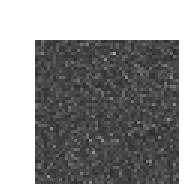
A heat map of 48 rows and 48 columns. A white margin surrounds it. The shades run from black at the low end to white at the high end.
Mirror symmetry: none. Grain: fine. Odd rows or columns: none. Histogram: skewed, a long tail of high values. Average level on the scale: 30%. Slope: none. Stripes: none.
